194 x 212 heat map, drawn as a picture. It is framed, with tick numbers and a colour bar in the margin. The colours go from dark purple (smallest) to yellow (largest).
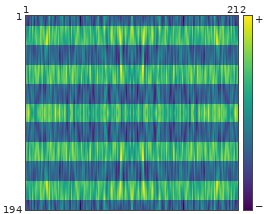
Stripes: horizontal, repeating 5 times. Average level on the scale: 50%. Mirror symmetry: left to right and top to bottom. Slope: none.
